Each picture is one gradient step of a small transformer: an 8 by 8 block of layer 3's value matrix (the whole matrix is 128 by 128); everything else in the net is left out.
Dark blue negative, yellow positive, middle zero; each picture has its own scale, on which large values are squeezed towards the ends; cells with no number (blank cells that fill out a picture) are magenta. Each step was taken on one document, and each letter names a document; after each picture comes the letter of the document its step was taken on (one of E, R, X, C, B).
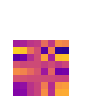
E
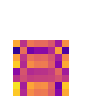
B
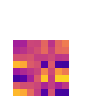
E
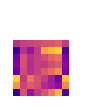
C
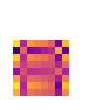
B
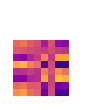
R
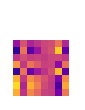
C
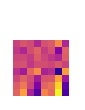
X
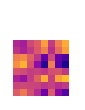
E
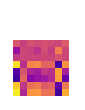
B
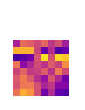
R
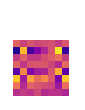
C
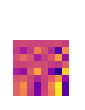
X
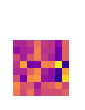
X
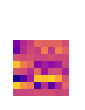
R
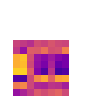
E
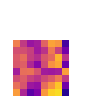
X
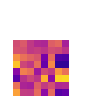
E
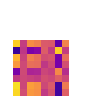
B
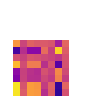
B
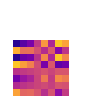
R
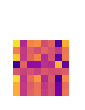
B
